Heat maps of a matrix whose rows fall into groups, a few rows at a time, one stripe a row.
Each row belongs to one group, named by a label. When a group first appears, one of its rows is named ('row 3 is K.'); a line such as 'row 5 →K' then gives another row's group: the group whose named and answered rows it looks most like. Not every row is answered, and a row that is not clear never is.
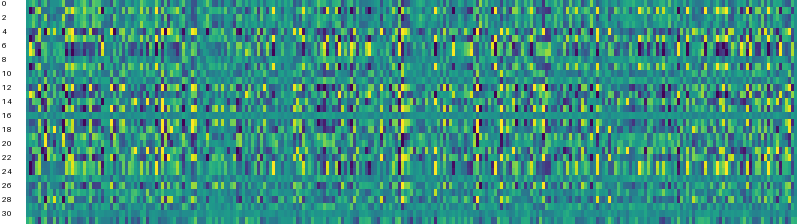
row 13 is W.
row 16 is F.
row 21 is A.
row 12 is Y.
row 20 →F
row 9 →A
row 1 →A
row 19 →F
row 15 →Y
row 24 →A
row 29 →F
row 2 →F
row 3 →F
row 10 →Y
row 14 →A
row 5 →A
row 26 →Y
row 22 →Y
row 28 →Y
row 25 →F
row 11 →F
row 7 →W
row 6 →W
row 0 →F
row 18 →Y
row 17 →Y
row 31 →W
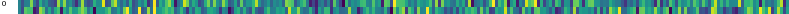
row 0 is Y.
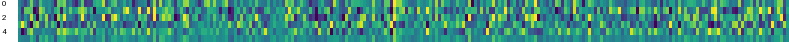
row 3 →W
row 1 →A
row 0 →Y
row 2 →Y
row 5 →Y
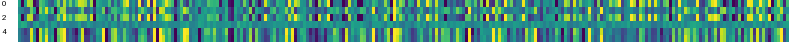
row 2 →A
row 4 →Y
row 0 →A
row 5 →Y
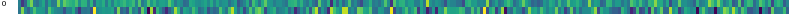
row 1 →W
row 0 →A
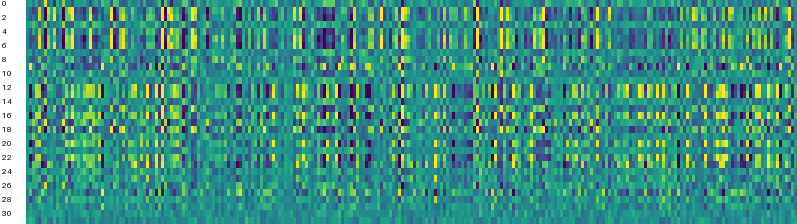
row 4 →Y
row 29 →W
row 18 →Y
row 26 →F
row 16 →A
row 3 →F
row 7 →F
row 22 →A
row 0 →F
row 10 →Y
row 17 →F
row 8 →Y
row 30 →F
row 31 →W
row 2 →Y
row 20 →A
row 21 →F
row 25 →A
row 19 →F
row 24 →F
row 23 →A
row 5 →Y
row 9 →W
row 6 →Y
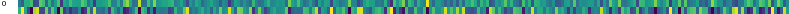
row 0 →A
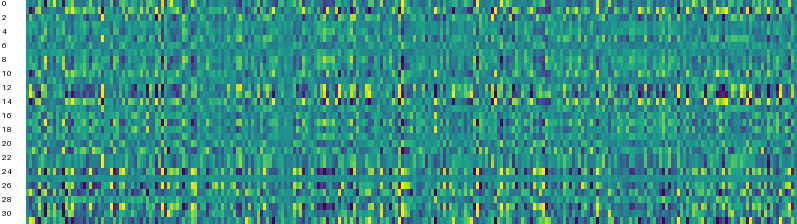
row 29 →Y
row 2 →W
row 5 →W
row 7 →F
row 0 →Y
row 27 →W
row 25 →W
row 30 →Y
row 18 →A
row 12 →W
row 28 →A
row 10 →A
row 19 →F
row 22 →W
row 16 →A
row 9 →F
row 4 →F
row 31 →W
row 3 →F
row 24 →Y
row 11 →Y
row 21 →F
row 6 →Y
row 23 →W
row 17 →F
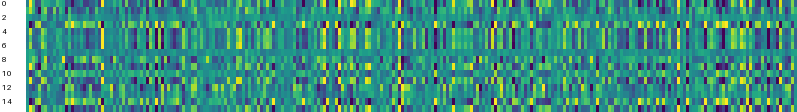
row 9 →W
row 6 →W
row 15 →W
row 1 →W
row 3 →A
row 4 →W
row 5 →W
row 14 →A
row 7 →W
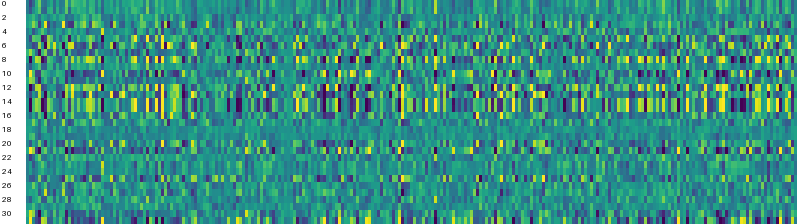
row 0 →A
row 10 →W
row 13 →Y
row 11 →W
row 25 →Y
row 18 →W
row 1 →A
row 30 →W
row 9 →A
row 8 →A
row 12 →A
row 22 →A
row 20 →Y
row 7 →W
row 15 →A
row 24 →W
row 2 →F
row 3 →F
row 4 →W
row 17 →F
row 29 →F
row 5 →A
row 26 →F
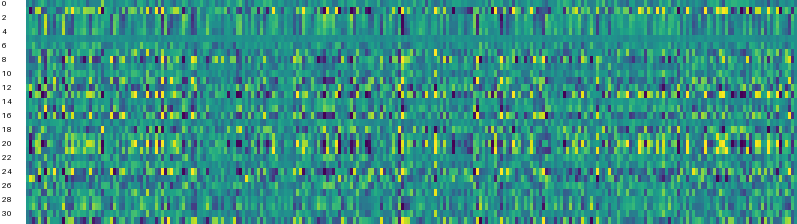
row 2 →F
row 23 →A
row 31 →Y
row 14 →F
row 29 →F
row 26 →F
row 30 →A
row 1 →A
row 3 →F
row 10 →A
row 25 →W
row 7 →A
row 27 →A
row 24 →Y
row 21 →A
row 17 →F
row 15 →F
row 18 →W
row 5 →W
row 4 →F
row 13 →A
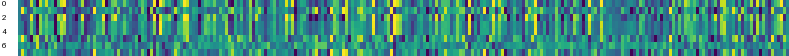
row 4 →Y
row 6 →F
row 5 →W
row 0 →Y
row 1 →W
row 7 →W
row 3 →Y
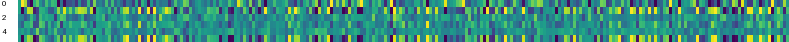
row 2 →Y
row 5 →A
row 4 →F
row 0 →W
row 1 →A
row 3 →A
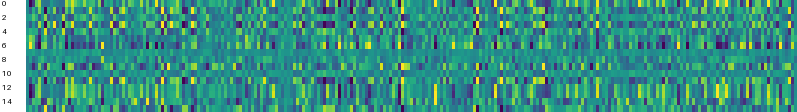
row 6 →W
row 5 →W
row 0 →A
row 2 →F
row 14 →A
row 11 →Y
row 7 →F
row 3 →Y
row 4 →F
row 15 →F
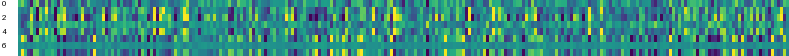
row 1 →Y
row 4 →Y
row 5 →W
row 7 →W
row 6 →F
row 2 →Y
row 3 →A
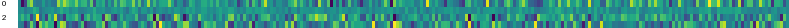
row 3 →Y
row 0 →A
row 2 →F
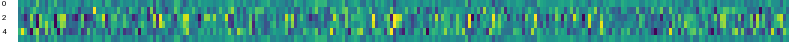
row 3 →Y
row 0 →F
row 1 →W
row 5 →F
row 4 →W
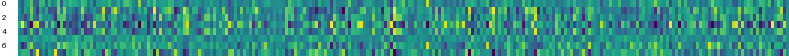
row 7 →F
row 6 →A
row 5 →F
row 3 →W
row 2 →Y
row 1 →Y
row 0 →A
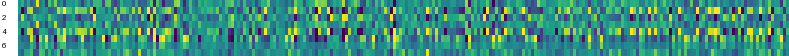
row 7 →A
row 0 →F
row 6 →Y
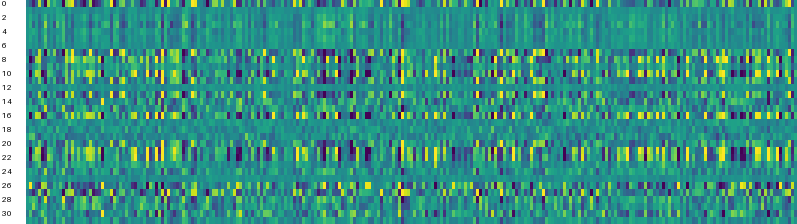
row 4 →F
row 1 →F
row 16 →A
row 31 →F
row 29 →F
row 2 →F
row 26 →W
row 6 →F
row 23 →A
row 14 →W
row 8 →A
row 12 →W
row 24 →F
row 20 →Y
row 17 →W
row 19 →W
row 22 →A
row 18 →W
